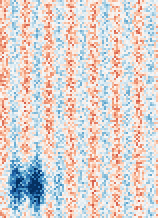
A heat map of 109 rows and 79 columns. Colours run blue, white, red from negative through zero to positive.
Average level on the scale: 50%. Ninth with the lowest average: bottom left. Dips: one, in the bottom left. Stripes: upright, repeating 7 times.
